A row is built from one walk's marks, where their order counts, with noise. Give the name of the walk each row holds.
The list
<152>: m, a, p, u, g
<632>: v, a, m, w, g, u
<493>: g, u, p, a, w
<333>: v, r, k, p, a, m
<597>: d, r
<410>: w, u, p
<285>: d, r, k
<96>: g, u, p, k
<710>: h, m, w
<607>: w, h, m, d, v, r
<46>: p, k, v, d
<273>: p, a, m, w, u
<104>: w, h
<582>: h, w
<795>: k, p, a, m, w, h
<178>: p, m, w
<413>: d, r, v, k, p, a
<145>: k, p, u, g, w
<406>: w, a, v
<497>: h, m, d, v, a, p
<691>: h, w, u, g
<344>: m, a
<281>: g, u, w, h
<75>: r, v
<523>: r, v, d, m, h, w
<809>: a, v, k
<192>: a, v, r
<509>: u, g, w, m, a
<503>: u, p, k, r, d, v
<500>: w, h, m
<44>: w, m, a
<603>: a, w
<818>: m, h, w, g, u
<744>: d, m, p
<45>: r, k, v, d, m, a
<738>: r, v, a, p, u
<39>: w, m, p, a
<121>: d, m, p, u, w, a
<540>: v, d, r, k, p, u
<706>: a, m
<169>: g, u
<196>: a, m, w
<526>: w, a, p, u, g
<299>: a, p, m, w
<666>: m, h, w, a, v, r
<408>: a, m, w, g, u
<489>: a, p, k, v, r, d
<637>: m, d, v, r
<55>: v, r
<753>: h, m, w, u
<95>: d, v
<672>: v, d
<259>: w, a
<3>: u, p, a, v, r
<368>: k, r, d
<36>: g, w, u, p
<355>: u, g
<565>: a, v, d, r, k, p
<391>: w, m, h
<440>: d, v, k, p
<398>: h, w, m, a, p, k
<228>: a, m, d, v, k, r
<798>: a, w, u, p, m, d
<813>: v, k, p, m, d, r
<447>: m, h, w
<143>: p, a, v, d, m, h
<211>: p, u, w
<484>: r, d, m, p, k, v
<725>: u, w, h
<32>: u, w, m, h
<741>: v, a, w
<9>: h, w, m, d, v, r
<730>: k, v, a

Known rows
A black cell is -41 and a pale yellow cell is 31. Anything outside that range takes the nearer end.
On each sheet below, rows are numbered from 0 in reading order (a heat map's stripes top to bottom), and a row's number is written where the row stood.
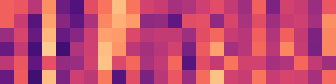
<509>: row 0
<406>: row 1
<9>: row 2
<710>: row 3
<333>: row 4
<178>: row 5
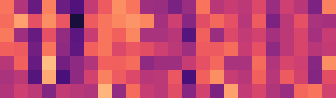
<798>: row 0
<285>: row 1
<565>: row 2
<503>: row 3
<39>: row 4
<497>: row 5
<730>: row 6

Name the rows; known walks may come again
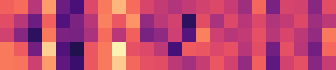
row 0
<509>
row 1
<632>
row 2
<299>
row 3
<725>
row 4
<355>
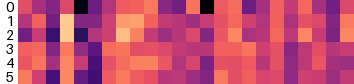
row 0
<344>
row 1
<607>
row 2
<710>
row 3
<503>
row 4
<413>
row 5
<3>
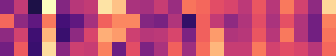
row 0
<582>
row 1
<196>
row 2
<753>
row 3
<178>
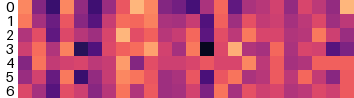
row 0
<603>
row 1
<565>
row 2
<333>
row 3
<637>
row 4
<145>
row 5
<666>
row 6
<489>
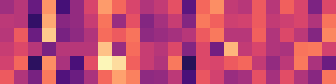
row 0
<497>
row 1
<273>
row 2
<39>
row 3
<730>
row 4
<75>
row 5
<408>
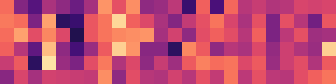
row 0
<809>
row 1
<32>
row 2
<285>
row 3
<259>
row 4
<211>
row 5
<795>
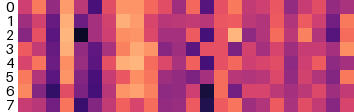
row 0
<484>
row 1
<9>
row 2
<447>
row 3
<406>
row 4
<523>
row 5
<798>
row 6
<192>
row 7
<152>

